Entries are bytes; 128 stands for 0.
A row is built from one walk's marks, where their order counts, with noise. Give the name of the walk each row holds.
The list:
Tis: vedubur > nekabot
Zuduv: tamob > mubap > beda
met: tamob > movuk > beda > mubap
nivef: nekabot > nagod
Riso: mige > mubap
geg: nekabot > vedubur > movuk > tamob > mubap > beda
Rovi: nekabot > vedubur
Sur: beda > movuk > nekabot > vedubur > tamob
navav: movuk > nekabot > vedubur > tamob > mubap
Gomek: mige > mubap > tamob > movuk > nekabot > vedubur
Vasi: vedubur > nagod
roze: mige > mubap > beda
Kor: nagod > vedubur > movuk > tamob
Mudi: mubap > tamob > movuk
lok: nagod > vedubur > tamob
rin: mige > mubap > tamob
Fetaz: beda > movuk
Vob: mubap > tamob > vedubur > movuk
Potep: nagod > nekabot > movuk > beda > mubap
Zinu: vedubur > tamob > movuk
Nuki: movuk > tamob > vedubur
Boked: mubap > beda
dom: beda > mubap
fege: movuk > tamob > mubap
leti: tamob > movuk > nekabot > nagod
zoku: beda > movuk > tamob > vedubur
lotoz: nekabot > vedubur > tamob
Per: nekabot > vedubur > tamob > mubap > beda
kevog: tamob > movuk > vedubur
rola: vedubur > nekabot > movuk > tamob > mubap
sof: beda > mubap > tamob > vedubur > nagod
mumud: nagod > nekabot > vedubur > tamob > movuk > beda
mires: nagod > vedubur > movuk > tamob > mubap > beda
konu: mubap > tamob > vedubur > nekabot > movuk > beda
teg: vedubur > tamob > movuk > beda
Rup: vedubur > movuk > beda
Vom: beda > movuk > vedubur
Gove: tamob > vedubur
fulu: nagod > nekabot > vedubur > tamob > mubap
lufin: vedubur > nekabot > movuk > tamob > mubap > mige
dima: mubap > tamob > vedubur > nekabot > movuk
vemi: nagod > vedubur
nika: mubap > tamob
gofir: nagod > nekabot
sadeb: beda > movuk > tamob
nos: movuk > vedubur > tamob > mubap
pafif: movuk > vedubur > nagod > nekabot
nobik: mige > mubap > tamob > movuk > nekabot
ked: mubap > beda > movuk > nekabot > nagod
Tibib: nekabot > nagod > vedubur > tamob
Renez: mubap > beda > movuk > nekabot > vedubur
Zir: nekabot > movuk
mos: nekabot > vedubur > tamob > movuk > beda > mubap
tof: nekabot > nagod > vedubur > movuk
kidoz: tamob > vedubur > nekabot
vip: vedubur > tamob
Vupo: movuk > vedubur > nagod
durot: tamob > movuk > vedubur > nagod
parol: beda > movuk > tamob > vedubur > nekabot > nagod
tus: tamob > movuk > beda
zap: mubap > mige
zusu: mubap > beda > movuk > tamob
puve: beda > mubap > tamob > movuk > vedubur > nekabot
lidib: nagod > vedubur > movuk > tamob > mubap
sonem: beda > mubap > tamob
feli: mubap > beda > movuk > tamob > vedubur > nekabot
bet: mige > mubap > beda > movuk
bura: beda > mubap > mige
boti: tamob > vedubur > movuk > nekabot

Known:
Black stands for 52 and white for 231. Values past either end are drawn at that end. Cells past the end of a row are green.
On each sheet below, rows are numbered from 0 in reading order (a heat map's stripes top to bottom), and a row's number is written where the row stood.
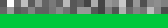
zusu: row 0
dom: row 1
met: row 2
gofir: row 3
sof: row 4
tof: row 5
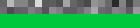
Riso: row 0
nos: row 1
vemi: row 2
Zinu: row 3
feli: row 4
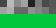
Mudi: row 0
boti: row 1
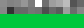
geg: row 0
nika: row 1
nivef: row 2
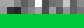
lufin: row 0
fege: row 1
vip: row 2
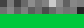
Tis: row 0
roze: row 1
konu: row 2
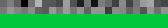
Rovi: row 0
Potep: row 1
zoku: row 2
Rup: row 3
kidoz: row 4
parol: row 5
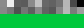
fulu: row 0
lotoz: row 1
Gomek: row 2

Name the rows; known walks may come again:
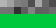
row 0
zap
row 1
vemi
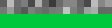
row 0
Kor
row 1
Gove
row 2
Zir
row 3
Mudi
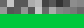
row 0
mos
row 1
ked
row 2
Fetaz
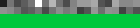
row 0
boti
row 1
sonem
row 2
teg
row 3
parol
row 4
Per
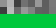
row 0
Vupo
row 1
dom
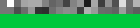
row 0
nika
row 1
lufin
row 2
tus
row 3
nobik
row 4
sadeb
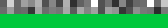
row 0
lok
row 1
Vasi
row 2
puve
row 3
fege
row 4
pafif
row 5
rin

